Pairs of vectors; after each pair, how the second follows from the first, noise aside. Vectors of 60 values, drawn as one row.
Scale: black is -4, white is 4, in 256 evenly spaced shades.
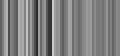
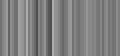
shrunk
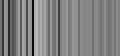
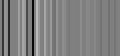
partly zeroed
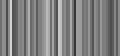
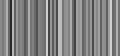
sign-scrambled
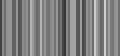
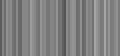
shrunk
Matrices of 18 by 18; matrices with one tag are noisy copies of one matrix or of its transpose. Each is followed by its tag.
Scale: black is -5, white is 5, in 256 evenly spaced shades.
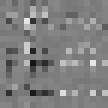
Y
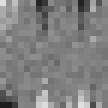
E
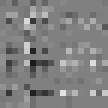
Y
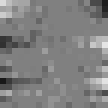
E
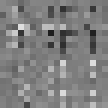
Y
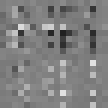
Y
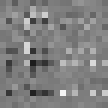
Y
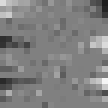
E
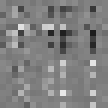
Y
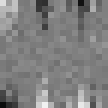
E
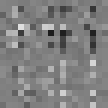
Y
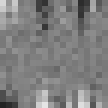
E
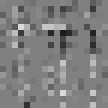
Y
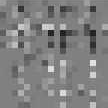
Y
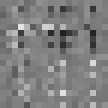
Y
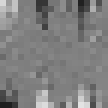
E
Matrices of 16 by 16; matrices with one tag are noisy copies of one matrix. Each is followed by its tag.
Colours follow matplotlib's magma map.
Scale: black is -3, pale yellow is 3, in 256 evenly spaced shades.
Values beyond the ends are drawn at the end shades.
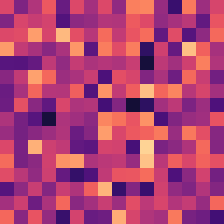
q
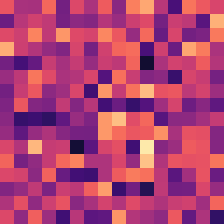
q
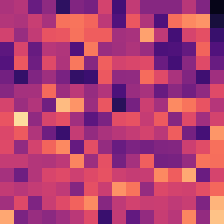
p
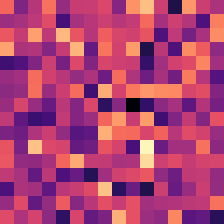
q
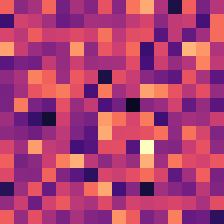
q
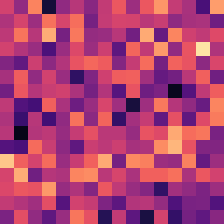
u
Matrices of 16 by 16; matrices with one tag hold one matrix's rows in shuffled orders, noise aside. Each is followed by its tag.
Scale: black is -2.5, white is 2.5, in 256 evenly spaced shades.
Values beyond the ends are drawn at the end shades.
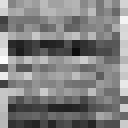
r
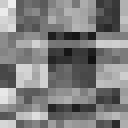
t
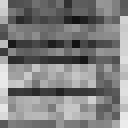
r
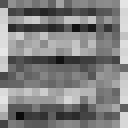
r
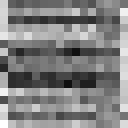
r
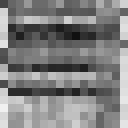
r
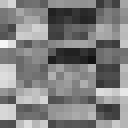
t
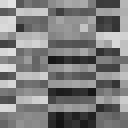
t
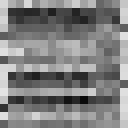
r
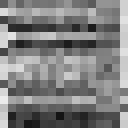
r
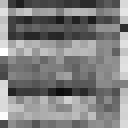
r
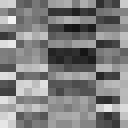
t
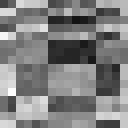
t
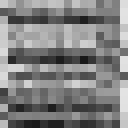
r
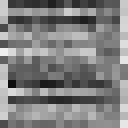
r
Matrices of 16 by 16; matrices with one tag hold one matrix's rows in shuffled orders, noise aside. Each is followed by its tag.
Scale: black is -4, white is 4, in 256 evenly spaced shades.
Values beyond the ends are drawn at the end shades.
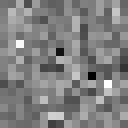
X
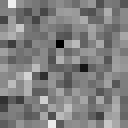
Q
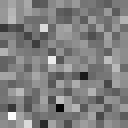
Q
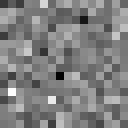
Q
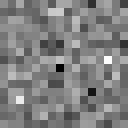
X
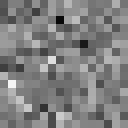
Q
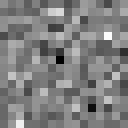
X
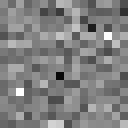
X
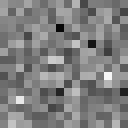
X
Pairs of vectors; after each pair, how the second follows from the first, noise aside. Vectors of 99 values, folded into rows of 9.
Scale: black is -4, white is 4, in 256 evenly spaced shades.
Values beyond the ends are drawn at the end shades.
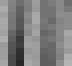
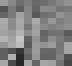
sign-scrambled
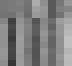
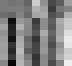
scaled up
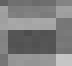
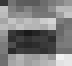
scaled up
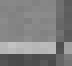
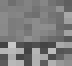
sign-scrambled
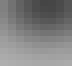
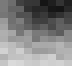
scaled up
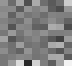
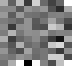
scaled up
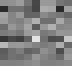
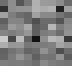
sign-scrambled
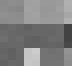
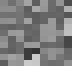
sign-scrambled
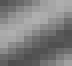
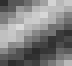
scaled up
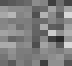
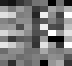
scaled up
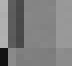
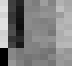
scaled up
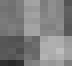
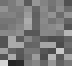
sign-scrambled
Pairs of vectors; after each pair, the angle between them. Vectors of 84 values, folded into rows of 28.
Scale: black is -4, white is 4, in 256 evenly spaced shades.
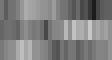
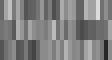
partly opposed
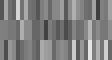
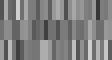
nearly parallel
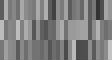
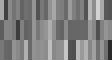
nearly opposite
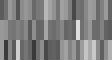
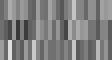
orthogonal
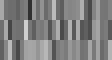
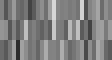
partly aligned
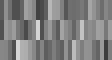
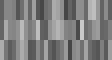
partly aligned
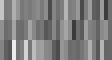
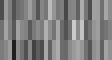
nearly opposite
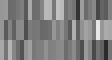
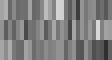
nearly parallel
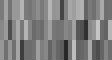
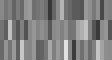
nearly opposite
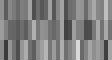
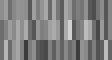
nearly opposite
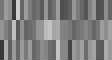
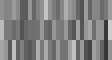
orthogonal
